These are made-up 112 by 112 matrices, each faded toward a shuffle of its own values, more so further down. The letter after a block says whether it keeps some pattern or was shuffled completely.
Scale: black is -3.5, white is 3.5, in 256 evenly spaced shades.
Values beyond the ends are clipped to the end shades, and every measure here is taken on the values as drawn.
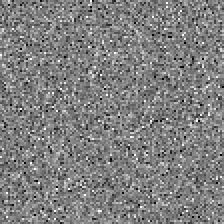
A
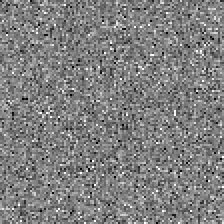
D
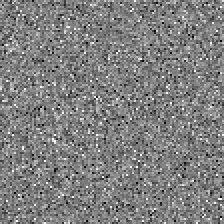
A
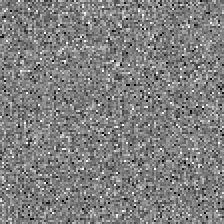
D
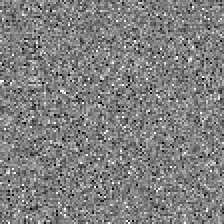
D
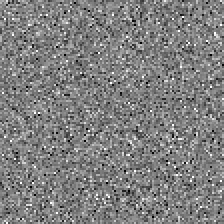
D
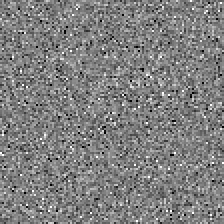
D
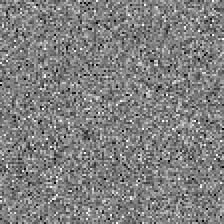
D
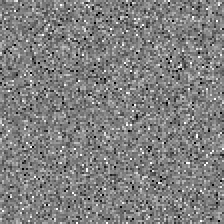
A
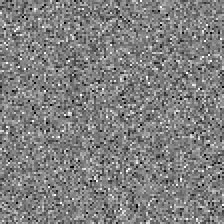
A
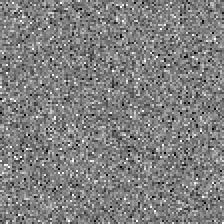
A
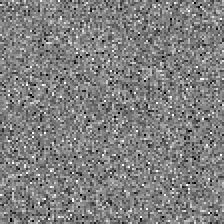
A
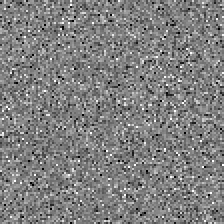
A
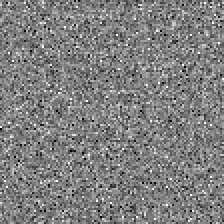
D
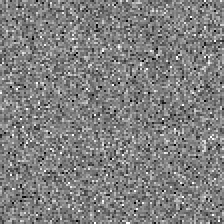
A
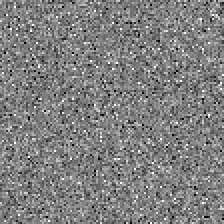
A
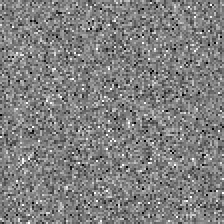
A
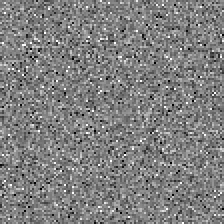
D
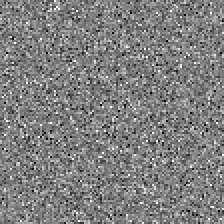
A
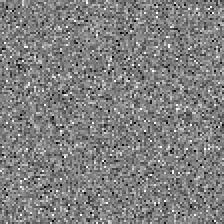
A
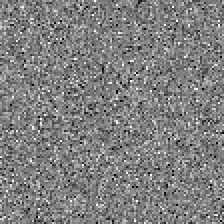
D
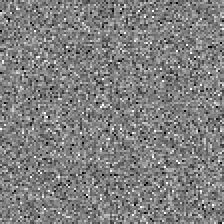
D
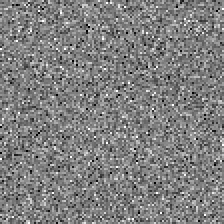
D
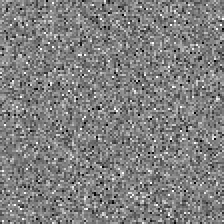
A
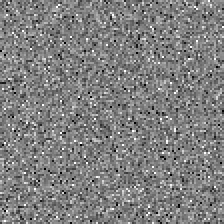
D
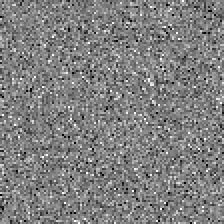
D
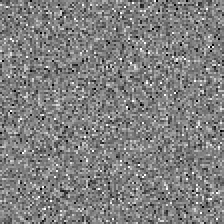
D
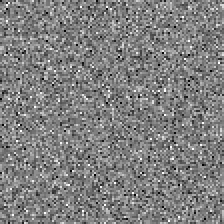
A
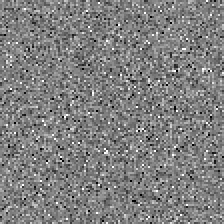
A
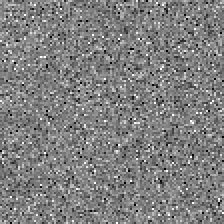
D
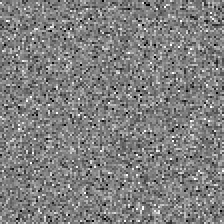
D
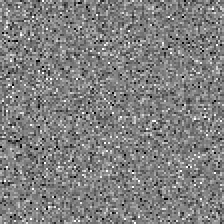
D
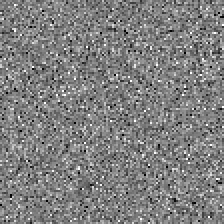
D
